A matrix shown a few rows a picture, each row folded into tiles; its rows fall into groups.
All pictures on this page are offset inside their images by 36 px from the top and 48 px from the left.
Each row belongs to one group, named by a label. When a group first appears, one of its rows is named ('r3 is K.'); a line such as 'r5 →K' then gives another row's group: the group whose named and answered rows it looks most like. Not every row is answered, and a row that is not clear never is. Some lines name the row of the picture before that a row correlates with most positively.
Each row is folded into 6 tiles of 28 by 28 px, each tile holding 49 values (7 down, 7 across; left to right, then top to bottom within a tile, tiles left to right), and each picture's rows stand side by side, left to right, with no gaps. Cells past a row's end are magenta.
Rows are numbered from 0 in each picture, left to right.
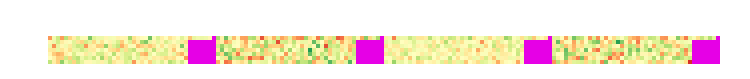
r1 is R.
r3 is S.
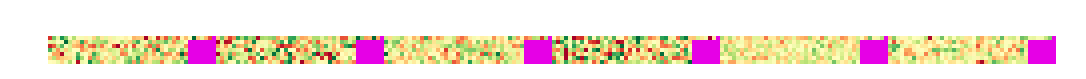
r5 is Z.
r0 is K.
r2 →S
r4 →R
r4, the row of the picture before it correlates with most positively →1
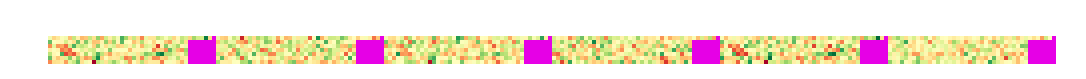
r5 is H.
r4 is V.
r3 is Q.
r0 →V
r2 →V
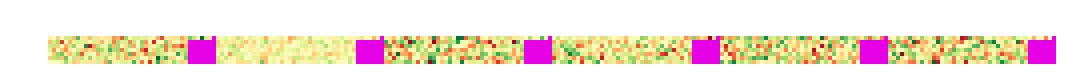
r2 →V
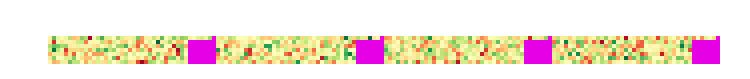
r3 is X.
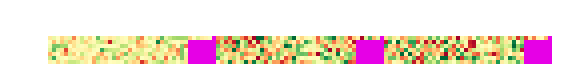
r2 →X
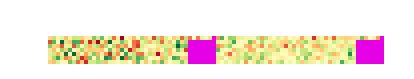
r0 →X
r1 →K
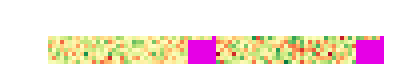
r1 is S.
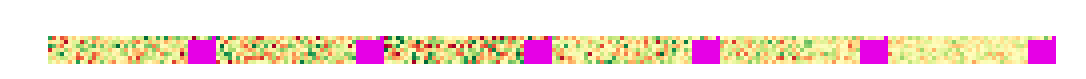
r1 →R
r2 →K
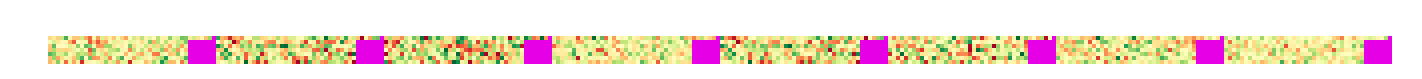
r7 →Q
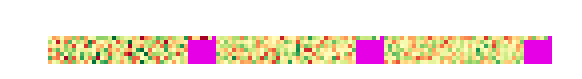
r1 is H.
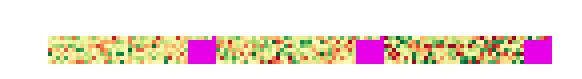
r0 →H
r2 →K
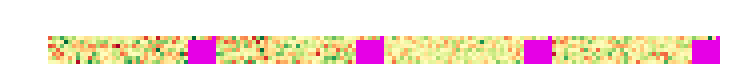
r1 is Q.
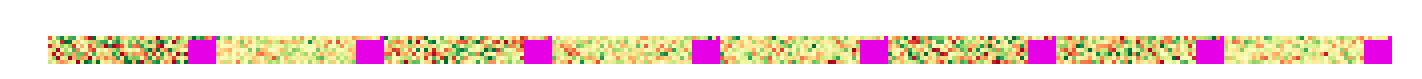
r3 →V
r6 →H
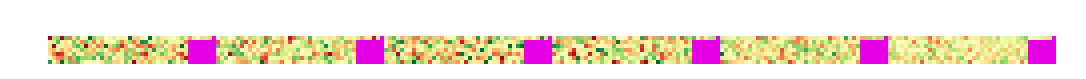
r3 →Z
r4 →S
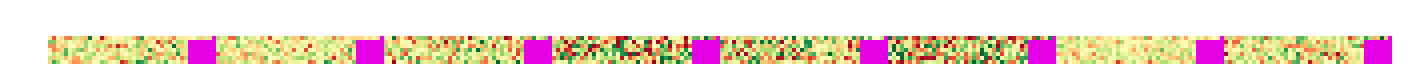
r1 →Z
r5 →R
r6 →Z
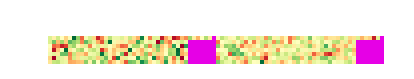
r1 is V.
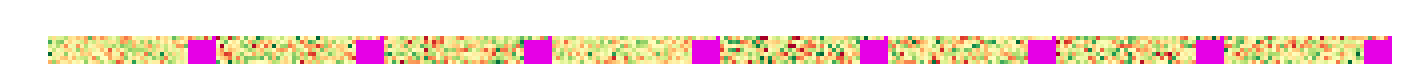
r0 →S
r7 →K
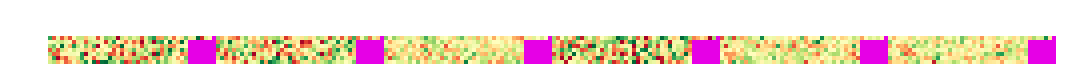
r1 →X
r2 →Q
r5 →V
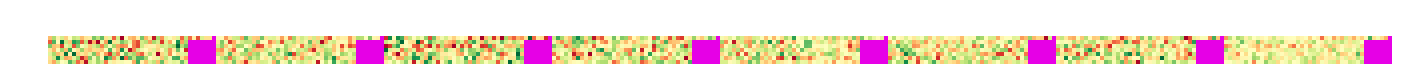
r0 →X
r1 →H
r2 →K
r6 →H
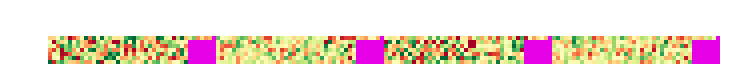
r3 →Z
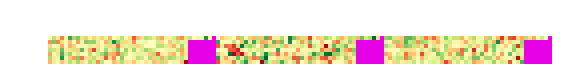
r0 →S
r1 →V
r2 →Z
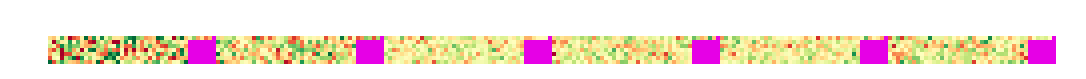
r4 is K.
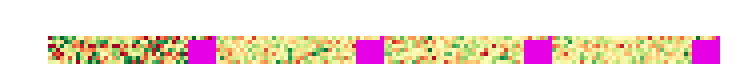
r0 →K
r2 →Q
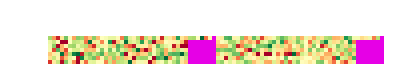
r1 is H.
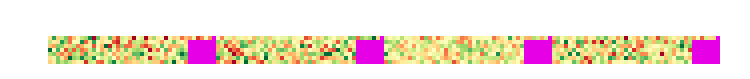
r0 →K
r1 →V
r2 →S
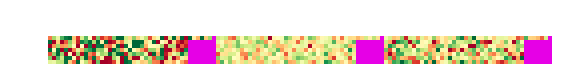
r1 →Z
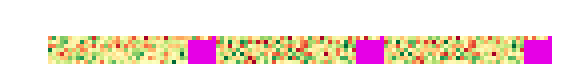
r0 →K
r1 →X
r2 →X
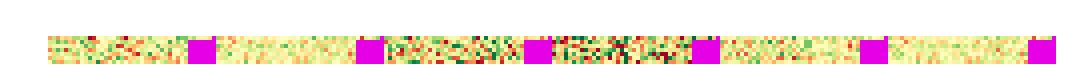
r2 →Z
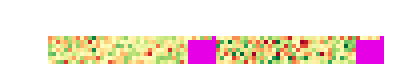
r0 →Q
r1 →X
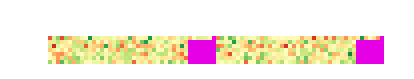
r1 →K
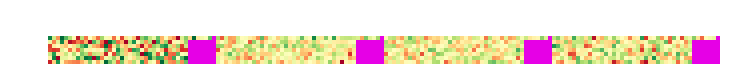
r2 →Z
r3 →Z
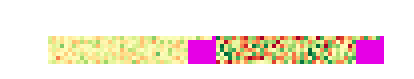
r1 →R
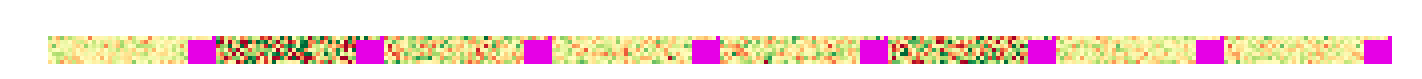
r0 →R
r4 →V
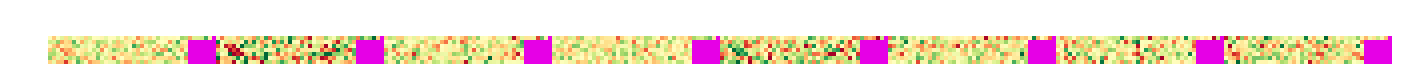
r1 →V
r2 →H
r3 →H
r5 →K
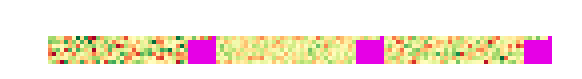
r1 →R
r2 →H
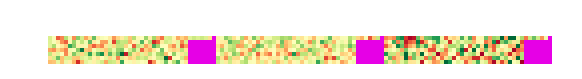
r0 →H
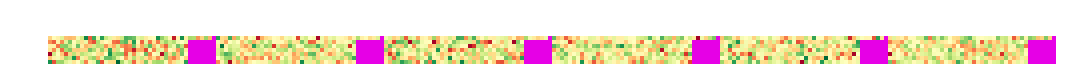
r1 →R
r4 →H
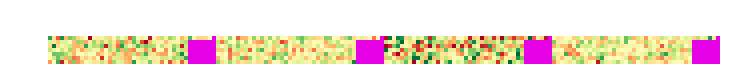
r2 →K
